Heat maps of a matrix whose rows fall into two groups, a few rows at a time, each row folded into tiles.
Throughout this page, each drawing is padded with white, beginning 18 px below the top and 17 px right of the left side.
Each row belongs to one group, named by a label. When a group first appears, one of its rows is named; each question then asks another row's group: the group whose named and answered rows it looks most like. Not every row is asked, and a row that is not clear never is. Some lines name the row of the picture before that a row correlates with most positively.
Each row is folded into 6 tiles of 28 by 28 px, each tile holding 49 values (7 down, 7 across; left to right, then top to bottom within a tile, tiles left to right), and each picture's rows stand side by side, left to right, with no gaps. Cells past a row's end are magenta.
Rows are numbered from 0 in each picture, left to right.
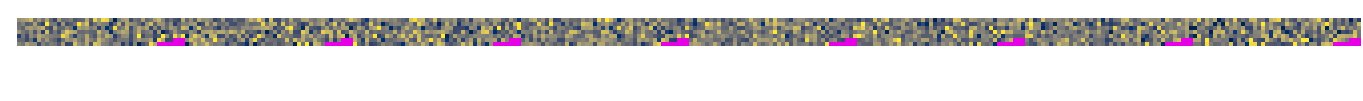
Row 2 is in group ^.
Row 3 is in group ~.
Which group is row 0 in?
~
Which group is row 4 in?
~
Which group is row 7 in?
~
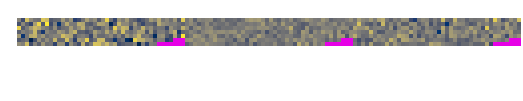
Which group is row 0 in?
~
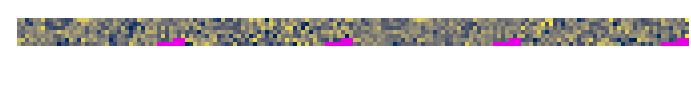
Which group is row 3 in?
~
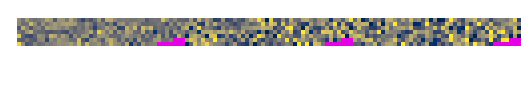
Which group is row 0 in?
^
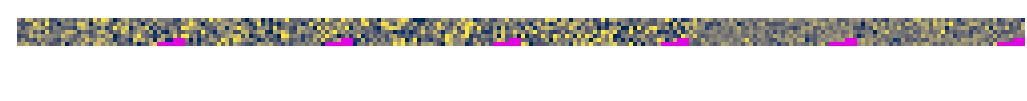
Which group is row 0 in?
~
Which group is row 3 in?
^
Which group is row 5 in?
~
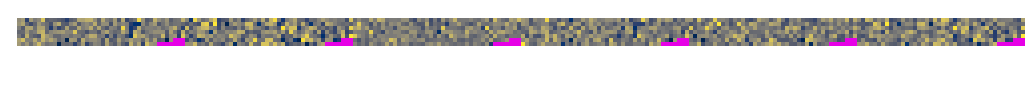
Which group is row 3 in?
^
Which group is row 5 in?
~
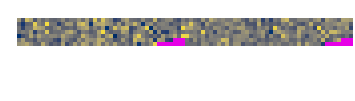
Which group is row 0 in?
~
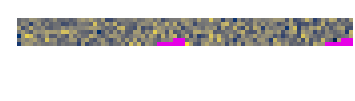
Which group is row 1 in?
^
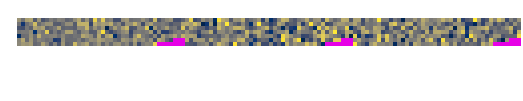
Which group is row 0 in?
~
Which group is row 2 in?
^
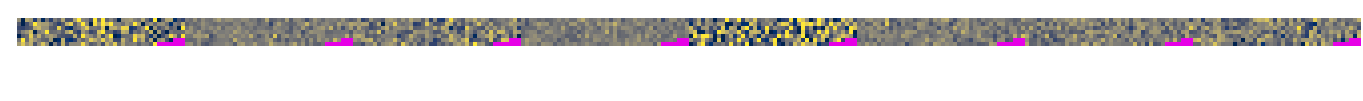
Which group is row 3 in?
~
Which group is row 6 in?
^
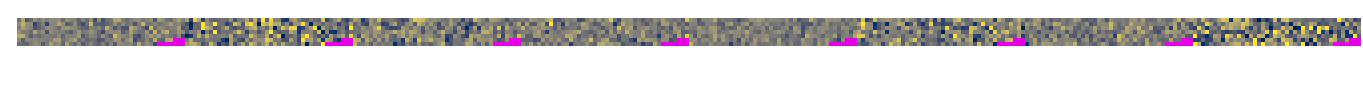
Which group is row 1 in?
~
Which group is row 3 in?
~
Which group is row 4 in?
^
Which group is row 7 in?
^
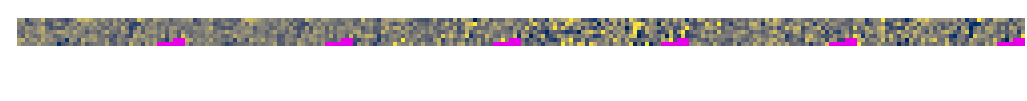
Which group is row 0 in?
^
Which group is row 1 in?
^
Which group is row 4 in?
~
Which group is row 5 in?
^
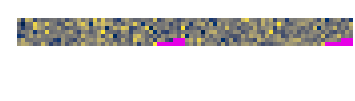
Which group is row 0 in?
~
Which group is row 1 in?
~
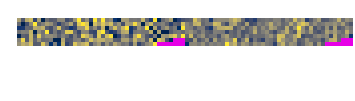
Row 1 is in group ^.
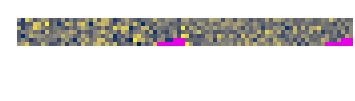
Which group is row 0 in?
~
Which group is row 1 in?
^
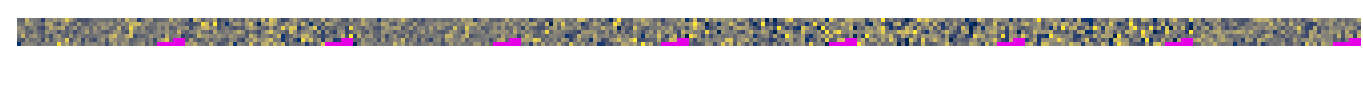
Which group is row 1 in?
~
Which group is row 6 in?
^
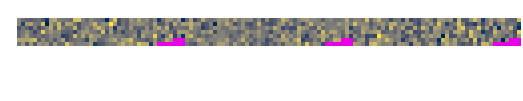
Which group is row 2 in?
^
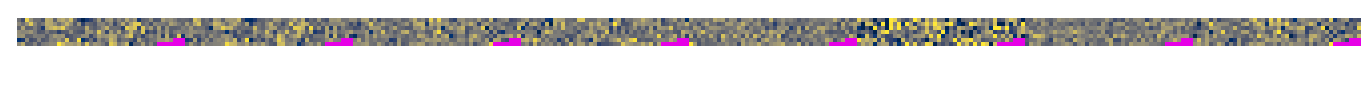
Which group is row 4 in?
^
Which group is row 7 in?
~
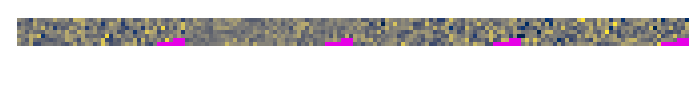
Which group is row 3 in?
~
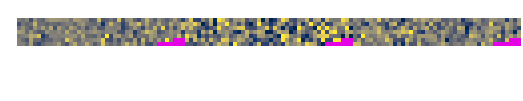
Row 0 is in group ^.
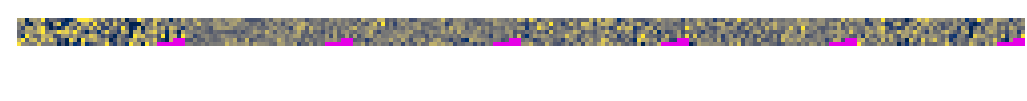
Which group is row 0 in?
^
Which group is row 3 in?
~
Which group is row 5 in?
^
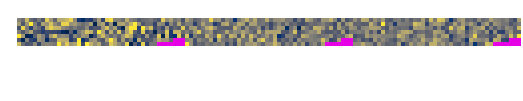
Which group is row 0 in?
^
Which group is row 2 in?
~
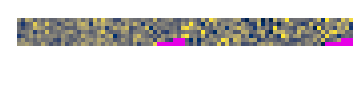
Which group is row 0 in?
~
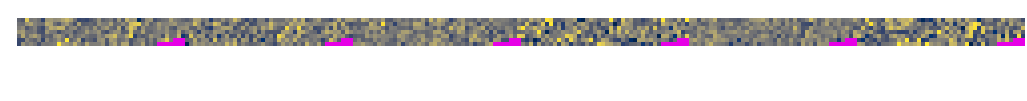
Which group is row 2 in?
~
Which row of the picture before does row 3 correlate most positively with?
1
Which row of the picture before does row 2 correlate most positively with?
0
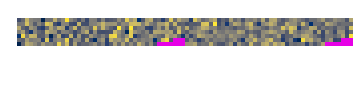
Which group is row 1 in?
~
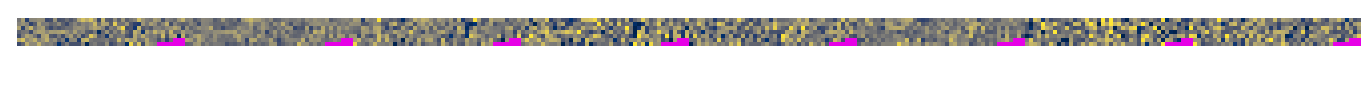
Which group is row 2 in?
^
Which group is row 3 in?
^
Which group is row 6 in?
~
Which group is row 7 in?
^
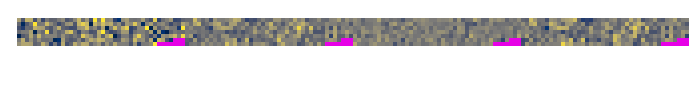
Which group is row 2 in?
^
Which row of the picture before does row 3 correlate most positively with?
5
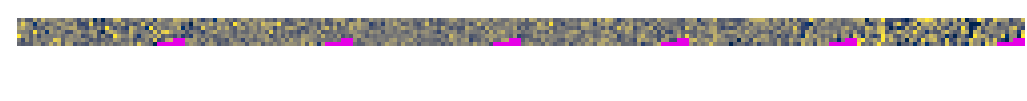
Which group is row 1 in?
~
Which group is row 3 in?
~
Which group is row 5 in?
^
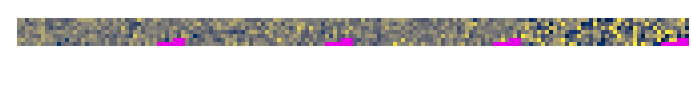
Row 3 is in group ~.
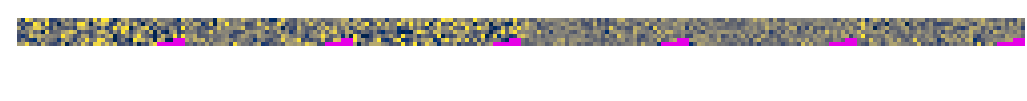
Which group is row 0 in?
~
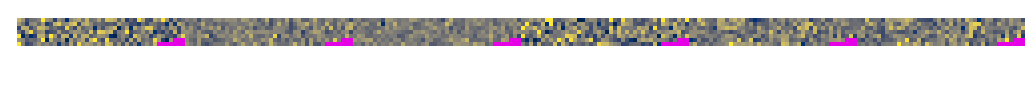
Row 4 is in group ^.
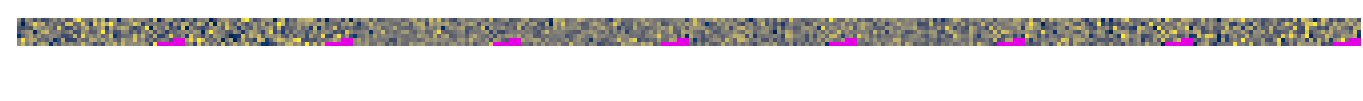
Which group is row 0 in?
~
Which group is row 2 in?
~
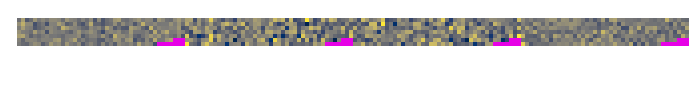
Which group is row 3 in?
^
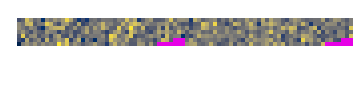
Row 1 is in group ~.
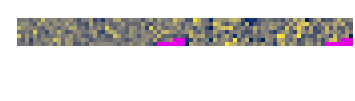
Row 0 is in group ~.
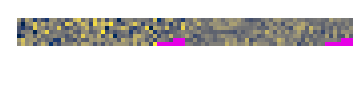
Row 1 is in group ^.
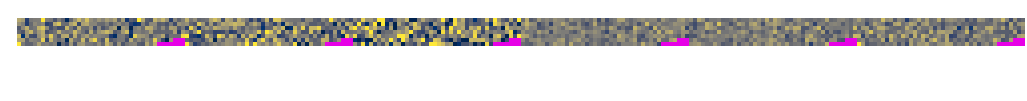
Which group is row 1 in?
^
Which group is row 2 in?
~
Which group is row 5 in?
^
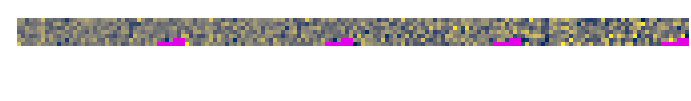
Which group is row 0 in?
^
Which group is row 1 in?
^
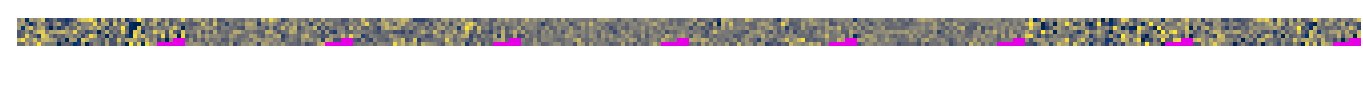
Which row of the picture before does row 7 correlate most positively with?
0
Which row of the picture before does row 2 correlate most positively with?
3
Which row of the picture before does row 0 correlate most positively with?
0
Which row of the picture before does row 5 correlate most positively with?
2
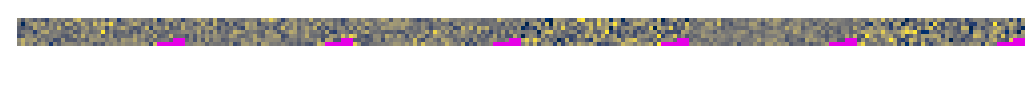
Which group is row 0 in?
~
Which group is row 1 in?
~
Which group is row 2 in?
^
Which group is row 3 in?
~
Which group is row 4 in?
~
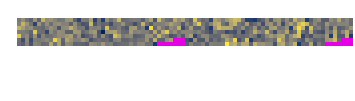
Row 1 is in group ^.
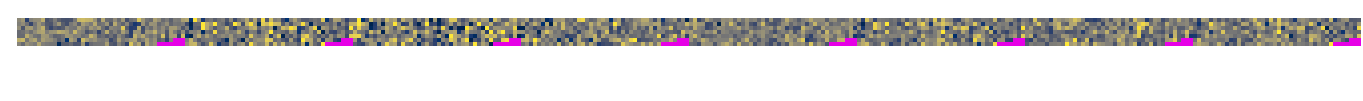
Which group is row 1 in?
~
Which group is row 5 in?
~
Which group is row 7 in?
~
